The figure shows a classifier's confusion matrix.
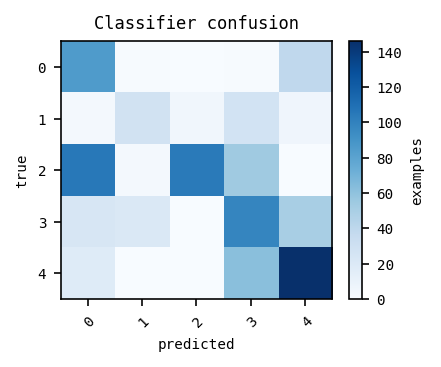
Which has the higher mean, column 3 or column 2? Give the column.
3
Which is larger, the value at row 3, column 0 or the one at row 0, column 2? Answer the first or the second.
the first
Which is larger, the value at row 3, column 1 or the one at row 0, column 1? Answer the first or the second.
the first
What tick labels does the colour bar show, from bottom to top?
0, 20, 40, 60, 80, 100, 120, 140
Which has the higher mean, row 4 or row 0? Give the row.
4
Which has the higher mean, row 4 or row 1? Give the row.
4
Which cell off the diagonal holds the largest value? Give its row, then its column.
2, 0
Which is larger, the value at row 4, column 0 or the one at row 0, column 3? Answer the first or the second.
the first
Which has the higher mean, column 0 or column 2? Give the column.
0
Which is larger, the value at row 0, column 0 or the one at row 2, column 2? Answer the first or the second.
the second
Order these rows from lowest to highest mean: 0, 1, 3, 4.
1, 0, 3, 4
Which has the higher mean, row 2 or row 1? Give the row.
2
